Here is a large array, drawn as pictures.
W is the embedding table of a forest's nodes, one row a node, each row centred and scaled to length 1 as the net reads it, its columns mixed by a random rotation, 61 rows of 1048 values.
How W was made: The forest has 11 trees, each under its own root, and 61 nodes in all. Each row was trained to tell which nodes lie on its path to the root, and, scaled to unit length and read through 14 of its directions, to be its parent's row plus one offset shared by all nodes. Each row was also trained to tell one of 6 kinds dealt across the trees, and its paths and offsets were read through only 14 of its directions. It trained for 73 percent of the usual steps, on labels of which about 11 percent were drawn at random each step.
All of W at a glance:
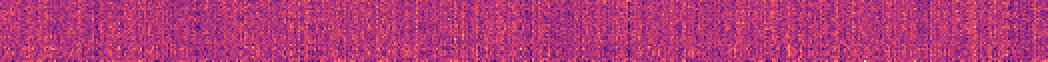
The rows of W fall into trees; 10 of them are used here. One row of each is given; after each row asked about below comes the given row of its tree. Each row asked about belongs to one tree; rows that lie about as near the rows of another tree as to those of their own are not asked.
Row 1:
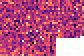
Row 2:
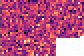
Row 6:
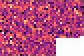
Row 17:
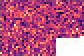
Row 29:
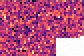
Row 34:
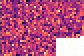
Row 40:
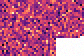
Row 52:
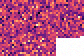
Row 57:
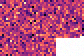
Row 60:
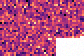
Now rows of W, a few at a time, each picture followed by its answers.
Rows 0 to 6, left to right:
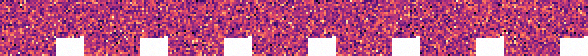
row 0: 34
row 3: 34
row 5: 40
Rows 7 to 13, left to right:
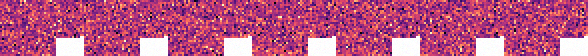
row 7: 34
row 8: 52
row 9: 60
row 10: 1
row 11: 34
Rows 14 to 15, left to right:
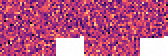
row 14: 17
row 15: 1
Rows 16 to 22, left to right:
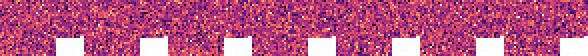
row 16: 34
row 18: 1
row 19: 57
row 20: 57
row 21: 34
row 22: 29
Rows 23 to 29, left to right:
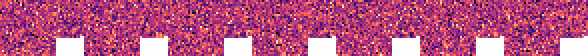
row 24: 52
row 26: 2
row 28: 52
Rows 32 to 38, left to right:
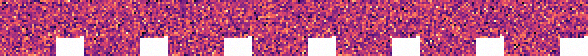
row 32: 29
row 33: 6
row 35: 57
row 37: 6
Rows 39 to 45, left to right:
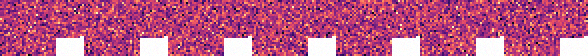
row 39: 17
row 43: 40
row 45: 1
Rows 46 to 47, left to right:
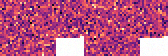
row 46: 17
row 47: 6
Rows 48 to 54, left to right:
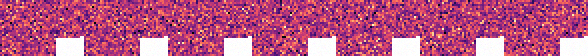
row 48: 57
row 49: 57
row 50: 17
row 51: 60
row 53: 6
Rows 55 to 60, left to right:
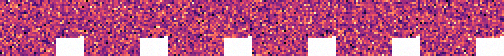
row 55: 6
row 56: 17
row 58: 1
